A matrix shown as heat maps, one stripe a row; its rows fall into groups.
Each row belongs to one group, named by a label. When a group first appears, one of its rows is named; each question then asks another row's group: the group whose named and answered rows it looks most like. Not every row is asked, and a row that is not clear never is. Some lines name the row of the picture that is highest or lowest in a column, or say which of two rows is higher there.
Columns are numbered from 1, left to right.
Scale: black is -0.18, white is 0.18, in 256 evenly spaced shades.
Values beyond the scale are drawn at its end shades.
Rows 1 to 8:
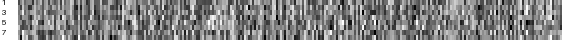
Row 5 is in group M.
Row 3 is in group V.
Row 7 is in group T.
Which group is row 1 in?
V
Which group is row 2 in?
V
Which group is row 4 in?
V
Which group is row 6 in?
M
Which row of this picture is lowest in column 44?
1
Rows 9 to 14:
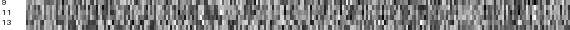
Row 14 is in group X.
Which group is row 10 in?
V
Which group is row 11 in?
V
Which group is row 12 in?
V
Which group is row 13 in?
X
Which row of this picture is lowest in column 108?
14
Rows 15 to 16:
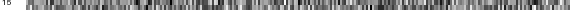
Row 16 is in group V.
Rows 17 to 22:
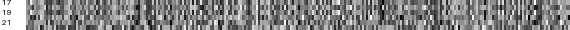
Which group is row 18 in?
M
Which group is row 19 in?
T
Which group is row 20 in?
M
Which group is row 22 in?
X
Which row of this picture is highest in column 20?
20
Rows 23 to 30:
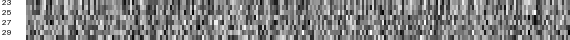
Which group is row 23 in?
M
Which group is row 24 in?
M
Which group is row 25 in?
M
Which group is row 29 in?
M
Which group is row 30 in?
X
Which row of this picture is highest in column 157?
25
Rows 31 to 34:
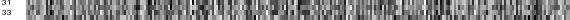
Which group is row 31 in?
T
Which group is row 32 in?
M
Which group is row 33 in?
T
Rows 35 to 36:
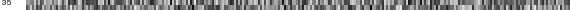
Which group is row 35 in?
X
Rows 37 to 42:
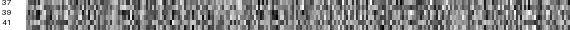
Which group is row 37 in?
M
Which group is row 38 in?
T
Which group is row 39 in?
M
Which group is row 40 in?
M
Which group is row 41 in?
T
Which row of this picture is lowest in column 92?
40
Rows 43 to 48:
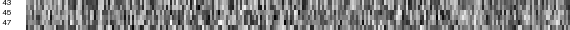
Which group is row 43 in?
X
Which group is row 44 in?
X
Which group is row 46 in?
V
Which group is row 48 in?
X
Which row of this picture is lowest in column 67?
44
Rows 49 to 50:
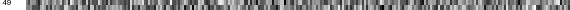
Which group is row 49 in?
V
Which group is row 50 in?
M
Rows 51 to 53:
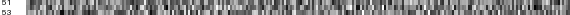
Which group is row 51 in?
M
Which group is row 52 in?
M
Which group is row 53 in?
X
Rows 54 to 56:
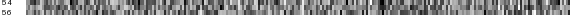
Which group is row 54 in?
M
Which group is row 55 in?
T
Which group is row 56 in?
V
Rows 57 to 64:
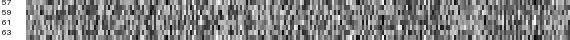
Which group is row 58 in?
X
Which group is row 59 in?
X
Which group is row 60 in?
T
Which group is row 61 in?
V
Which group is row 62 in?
V
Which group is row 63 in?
X
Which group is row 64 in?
M
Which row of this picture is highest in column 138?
57
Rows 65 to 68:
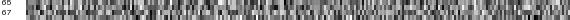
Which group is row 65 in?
V
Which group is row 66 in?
M
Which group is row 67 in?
X
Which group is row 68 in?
M
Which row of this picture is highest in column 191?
68
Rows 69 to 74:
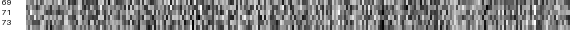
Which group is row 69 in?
X
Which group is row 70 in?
V
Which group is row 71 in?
T
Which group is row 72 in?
X
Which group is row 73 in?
M
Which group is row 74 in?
T
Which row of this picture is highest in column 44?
69
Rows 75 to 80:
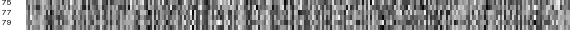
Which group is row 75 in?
V
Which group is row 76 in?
V
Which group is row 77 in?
T
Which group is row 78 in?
T
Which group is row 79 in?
T
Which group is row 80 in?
T
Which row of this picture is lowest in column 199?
76
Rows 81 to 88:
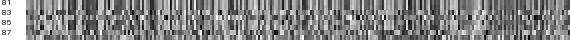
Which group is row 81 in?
X
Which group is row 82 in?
X
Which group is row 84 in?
M
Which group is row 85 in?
X
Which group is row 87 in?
V
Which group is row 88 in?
T
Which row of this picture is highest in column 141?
83
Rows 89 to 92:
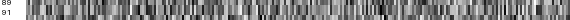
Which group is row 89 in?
V
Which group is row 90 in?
M
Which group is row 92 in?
X
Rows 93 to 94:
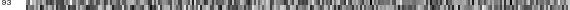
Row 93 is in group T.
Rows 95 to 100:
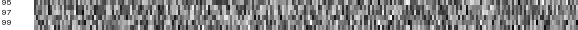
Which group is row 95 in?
V
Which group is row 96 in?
X
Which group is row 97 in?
X
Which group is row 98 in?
T
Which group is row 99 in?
M
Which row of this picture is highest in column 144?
95
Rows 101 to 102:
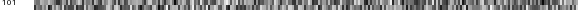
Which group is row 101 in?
T
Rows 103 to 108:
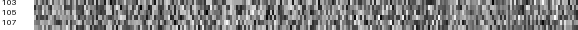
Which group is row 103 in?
V
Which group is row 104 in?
X
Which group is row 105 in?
X
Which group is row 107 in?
T
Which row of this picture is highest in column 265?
103
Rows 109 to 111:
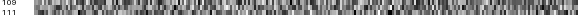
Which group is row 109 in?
X
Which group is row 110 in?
T
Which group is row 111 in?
M
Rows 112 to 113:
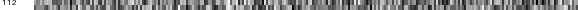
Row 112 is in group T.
